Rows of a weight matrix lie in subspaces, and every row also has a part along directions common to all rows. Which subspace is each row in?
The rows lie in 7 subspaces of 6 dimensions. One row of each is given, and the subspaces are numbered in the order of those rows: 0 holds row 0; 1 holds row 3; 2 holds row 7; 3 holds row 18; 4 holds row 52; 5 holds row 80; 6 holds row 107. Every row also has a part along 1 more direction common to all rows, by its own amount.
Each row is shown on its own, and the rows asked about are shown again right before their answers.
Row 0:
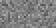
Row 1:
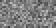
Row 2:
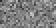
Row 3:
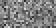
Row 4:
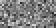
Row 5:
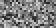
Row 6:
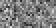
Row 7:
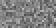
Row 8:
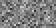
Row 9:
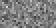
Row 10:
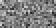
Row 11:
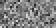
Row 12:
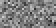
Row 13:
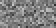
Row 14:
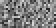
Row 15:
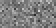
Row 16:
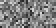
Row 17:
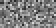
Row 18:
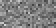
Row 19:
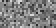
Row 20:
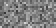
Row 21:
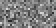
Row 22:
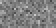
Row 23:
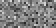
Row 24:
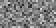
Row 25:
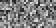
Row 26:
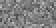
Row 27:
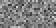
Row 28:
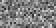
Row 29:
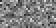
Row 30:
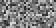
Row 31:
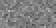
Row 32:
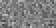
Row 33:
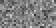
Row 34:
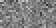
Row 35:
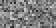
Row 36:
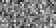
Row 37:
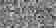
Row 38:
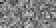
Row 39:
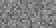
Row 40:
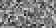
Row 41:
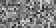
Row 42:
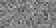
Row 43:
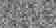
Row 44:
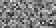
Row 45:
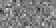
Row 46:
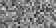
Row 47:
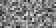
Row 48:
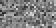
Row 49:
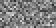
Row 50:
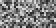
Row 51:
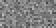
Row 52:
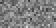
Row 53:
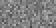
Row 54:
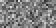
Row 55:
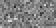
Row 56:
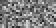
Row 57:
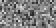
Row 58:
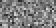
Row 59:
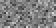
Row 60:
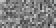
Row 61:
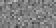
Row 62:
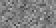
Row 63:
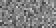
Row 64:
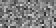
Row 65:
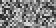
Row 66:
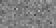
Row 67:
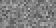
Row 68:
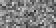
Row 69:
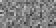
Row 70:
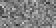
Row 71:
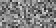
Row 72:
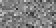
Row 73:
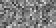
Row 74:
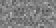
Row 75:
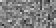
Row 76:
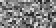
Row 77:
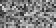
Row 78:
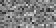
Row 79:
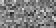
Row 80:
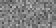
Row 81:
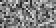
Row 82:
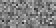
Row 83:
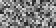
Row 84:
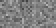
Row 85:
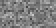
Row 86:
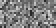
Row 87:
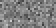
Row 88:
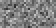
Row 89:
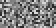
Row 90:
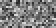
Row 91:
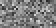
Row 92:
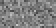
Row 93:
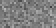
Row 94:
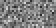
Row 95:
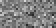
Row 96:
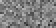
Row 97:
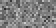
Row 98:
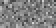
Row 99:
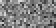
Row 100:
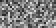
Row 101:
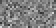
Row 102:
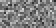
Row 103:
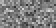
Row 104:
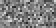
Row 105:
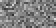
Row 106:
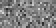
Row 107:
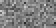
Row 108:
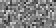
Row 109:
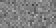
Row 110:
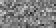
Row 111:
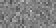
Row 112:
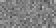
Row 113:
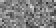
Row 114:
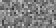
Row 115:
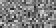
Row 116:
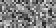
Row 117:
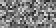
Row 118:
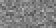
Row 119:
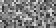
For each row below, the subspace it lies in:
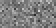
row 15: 2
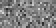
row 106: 6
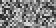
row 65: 6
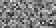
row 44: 5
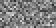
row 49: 5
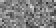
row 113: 5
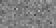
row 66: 2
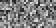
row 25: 0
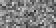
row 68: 5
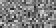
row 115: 0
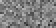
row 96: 6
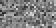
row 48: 2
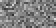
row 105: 6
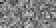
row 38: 4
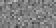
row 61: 1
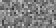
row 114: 3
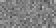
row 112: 2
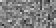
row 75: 2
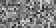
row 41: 2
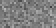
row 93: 1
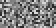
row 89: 3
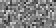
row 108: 0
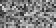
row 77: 1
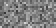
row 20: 0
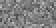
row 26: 3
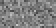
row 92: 1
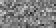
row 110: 2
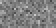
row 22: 2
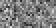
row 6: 6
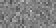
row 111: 4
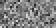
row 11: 4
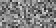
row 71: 1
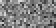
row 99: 3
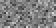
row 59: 0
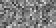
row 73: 6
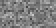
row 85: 1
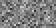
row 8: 5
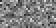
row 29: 4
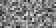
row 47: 1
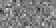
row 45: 6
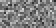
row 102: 0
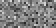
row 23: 6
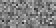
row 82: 5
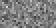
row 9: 1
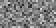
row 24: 5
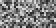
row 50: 1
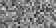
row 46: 2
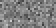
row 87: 4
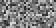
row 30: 0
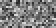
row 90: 6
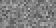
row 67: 0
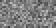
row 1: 0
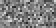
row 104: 0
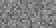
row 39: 5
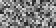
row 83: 6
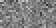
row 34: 4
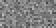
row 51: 3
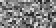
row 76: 2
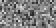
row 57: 4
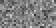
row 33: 5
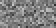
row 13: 2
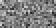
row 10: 3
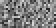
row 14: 3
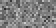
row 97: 6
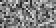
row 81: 4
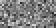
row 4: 3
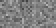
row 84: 4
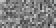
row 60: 2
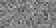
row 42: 5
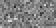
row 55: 0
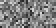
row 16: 4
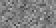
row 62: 5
